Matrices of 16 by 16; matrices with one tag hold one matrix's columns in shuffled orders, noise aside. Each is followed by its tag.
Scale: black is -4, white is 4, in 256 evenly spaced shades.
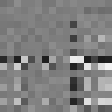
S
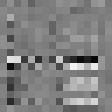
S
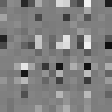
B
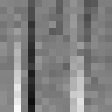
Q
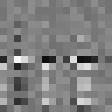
S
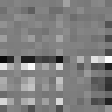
S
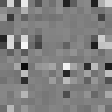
B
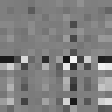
S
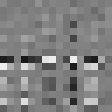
S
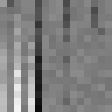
Q
